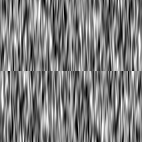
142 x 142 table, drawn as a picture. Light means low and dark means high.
Histogram: bell-shaped. Slope: none. Symmetry: a half turn. Grain: streaks running down. Average level on the scale: 50%.
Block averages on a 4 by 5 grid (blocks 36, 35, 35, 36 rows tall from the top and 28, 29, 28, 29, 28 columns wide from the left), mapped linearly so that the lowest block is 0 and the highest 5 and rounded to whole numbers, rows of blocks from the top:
2 0 3 3 5 / 2 4 4 4 2 / 2 4 4 4 2 / 5 3 3 0 2
